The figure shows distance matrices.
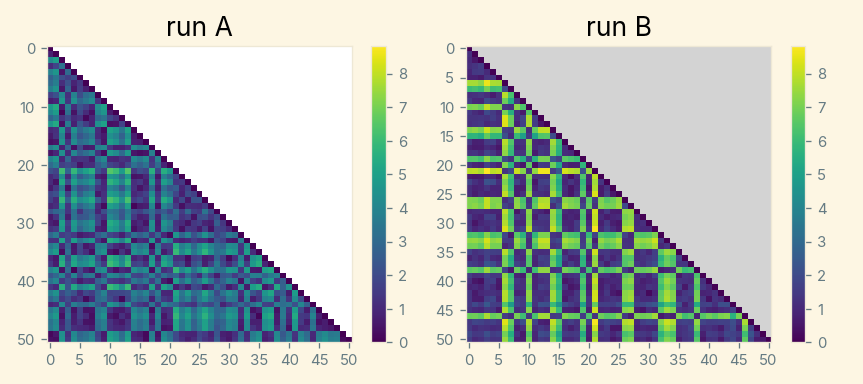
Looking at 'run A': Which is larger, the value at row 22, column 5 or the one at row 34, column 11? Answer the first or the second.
the first
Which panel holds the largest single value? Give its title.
run B
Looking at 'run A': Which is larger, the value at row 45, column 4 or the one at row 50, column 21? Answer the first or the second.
the second
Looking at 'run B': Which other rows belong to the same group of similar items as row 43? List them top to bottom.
0, 1, 2, 3, 4, 5, 8, 9, 11, 12, 13, 16, 17, 18, 20, 22, 23, 24, 25, 28, 29, 30, 31, 35, 36, 37, 39, 40, 41, 42, 44, 45, 47, 48, 49, 50
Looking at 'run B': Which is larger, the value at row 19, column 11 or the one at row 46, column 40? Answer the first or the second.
the second
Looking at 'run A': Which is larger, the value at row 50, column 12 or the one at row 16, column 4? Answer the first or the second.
the second
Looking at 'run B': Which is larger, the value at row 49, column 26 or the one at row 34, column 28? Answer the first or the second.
the second
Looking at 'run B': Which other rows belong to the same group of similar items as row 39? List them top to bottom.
0, 1, 2, 3, 4, 5, 8, 9, 11, 12, 13, 16, 17, 18, 20, 22, 23, 24, 25, 28, 29, 30, 31, 35, 36, 37, 40, 41, 42, 43, 44, 45, 47, 48, 49, 50
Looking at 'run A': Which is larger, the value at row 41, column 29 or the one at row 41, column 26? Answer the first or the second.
the first
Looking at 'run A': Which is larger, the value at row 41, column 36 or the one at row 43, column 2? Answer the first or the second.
the second
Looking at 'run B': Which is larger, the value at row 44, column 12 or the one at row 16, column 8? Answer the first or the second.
the first
